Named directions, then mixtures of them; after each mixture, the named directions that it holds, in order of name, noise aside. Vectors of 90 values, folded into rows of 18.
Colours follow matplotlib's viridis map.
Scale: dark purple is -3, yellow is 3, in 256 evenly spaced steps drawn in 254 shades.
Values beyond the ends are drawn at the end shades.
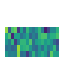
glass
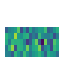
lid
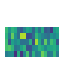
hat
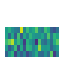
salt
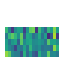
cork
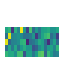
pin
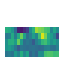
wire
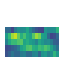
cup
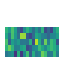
hat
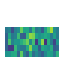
cup, hat, lid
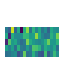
pin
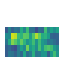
cup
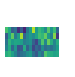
cork, lid, wire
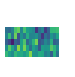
salt, wire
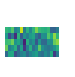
cup, salt
